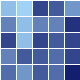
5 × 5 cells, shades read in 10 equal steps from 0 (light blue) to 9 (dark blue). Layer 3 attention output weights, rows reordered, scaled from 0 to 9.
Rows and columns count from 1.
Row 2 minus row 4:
0 -5 -2 -1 1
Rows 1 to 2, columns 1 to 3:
1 0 7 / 4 1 4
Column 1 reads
1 4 7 4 5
